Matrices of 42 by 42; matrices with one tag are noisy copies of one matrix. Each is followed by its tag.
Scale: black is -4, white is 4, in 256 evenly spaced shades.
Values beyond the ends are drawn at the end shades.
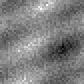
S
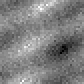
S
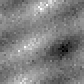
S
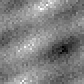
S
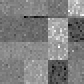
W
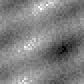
S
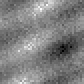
S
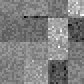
W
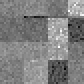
W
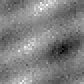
S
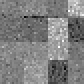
W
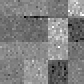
W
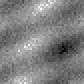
S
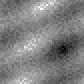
S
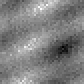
S
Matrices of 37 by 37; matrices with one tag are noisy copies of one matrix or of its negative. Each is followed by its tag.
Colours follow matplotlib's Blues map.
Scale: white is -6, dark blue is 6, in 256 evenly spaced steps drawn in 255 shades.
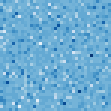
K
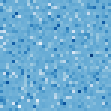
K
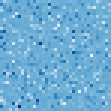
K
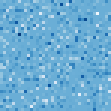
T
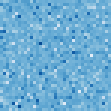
K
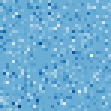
K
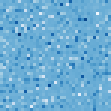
T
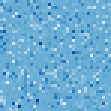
K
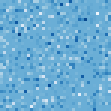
T
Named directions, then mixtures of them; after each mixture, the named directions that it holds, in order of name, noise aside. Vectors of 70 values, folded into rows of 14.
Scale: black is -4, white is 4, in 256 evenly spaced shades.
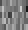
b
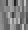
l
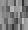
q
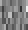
b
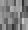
q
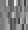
l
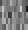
b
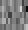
b, q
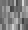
q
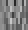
l, q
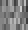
b, l
